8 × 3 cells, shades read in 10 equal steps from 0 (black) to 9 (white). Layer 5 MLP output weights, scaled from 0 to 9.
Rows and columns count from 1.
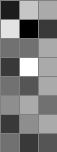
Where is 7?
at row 1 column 2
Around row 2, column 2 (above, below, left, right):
7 4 8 2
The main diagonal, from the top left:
1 0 6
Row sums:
14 10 14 17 13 15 13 9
